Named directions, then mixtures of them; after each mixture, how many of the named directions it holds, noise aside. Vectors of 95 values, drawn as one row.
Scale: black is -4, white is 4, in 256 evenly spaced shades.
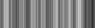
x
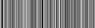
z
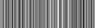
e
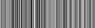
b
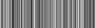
three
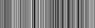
three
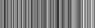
three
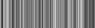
three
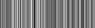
one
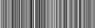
two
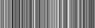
three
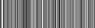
one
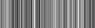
two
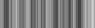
one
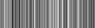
three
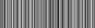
one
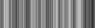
one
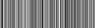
one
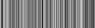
two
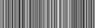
one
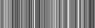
three
